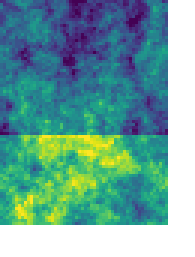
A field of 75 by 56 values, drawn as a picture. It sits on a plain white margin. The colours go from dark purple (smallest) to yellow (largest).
The bottom part is higher, past a seam about 60% of the way down. The ninth with the lowest average is the top middle. The texture is blotchy.
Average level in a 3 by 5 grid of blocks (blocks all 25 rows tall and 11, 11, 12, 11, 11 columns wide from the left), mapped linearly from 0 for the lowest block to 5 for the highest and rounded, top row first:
1 1 0 1 2
3 3 3 3 2
4 5 5 4 3
